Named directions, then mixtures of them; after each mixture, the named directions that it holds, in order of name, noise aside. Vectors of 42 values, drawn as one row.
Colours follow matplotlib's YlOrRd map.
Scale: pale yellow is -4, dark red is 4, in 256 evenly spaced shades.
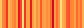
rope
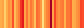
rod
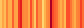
rod, rope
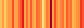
rod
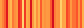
rope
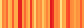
rod, rope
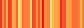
rod, rope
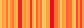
rod, rope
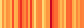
rod, rope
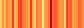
rod, rope
